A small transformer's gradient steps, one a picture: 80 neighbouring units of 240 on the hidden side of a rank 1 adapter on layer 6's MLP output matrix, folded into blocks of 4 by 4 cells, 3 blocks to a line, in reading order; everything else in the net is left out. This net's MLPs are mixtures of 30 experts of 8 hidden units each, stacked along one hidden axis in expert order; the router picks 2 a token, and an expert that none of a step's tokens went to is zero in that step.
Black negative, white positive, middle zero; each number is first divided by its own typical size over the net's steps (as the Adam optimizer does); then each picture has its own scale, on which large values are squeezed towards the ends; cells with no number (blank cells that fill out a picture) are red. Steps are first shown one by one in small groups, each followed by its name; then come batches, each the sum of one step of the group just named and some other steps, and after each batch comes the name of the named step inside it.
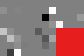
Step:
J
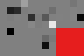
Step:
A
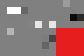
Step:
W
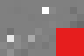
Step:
A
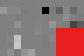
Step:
W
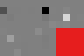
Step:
J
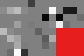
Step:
J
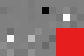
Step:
A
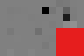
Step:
A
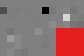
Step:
A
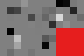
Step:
A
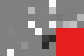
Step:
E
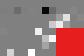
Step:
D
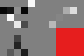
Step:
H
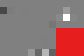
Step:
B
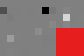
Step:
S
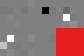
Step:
H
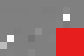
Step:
D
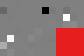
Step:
S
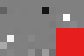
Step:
B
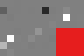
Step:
S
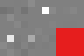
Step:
H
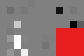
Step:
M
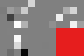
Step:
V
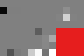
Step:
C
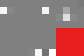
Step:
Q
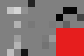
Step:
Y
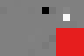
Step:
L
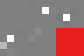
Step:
Y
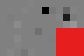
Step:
V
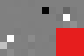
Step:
Y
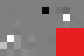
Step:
M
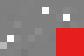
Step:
V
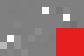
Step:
M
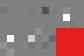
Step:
L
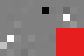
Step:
V
